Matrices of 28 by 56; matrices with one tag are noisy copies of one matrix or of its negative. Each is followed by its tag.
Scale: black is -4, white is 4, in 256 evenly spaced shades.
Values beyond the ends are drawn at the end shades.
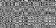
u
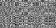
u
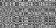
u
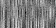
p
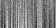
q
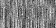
p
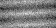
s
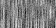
p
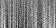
q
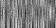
p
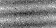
s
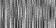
p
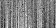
q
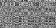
u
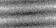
s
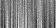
q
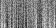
q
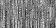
p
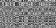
u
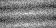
s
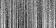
q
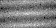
s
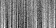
q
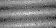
s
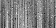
q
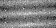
s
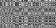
u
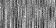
p
